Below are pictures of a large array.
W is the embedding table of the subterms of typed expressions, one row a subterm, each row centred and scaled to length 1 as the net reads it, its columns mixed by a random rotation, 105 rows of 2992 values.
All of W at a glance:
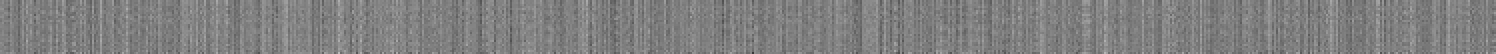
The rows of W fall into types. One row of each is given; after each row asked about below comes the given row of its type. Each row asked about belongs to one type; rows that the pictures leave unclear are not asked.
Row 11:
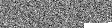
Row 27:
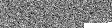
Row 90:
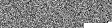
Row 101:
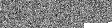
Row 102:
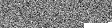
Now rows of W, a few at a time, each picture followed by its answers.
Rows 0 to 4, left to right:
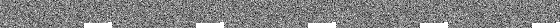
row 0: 11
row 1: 11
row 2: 27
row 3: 90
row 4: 90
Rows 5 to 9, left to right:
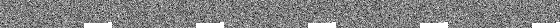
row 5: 11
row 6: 90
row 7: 27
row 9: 90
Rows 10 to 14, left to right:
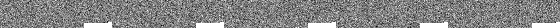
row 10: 90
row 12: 27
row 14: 101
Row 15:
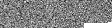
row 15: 102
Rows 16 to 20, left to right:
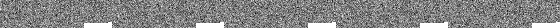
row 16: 101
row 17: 90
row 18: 27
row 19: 90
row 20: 27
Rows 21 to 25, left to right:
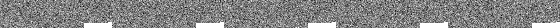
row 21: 102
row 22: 27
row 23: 27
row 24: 27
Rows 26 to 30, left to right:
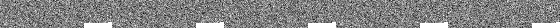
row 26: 11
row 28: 90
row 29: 11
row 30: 11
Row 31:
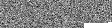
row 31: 11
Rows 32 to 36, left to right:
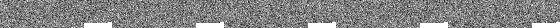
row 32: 27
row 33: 101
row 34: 90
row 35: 27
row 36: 90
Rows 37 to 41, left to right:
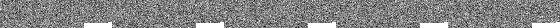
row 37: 101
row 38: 90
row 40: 11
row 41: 27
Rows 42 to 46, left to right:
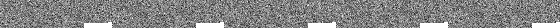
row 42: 11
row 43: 90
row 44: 90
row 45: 90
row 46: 90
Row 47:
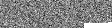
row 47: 11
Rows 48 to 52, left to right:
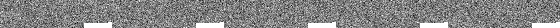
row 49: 27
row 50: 101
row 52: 102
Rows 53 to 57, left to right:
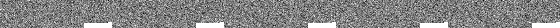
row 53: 101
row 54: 27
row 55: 11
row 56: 102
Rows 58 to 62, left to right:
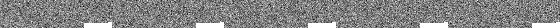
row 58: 102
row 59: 27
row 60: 90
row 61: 27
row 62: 11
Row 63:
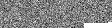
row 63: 102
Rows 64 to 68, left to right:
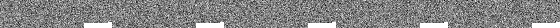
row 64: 27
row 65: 90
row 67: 101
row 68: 90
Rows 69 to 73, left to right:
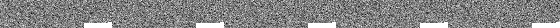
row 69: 27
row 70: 11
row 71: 11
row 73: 102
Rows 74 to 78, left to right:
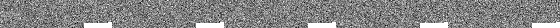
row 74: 90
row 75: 90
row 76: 102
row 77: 11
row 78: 27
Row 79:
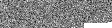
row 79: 27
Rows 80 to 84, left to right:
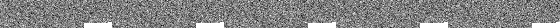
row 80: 27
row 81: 11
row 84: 102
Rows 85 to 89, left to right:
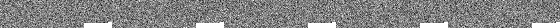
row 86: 27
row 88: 90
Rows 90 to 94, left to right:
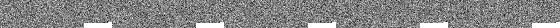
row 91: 90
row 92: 102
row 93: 27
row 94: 101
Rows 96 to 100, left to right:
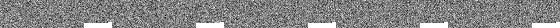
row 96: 102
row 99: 101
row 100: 101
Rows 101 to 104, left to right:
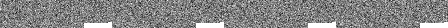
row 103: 102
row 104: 11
